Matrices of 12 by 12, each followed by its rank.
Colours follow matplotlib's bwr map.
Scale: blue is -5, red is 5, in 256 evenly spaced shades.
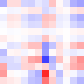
two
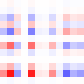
one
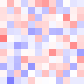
full rank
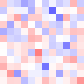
full rank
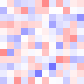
full rank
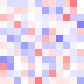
full rank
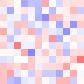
full rank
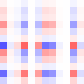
one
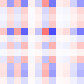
one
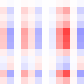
one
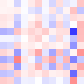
two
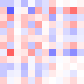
two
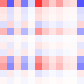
one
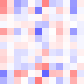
two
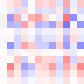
two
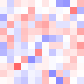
full rank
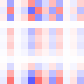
one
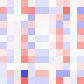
two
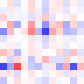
two
